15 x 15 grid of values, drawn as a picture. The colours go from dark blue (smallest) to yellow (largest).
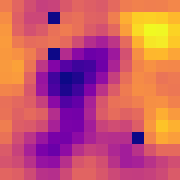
Calmest part: middle right. Ninth with the highest average: top right. Lone odd cells: 3, each lower than its neighbours. Ninth with the lowest average: centre.
